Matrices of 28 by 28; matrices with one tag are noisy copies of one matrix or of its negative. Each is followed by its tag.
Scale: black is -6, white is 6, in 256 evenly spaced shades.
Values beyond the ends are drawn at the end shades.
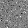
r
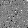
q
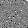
q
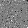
q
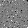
q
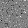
r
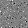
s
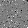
q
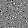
s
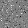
r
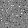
r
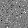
r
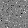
r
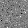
r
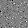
s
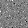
s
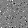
s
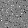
r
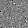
s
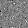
s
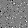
s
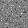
r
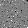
q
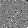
q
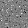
r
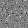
r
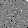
q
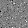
s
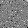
q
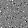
s
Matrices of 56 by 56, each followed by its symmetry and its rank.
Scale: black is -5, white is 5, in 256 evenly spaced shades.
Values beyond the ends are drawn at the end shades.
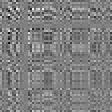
antisymmetric, rank two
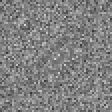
symmetric, full rank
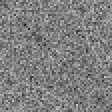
symmetric, full rank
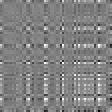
symmetric, rank two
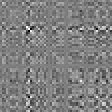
symmetric, rank three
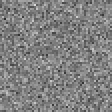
neither, full rank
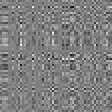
neither, rank three
